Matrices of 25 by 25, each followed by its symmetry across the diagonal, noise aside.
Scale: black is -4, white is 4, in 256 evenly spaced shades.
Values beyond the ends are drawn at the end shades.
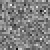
neither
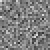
symmetric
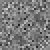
symmetric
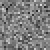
neither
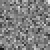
antisymmetric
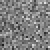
antisymmetric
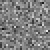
neither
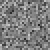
symmetric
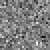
antisymmetric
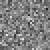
neither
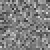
neither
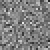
neither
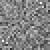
symmetric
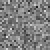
antisymmetric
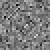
symmetric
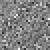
symmetric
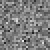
neither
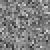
antisymmetric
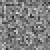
antisymmetric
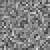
symmetric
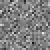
antisymmetric
